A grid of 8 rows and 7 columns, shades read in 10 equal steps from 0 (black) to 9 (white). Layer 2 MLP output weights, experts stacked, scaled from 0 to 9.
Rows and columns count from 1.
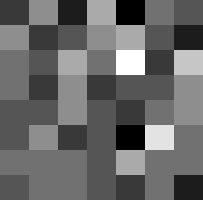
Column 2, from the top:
5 2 3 2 3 5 4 4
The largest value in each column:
5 5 6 6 9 8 7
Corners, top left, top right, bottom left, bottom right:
2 3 3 1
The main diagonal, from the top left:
2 2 6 2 2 8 4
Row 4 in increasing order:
2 2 3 3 4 5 5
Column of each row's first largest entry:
4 5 5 3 3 6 5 2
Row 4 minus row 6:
1 -3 3 -1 3 -5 1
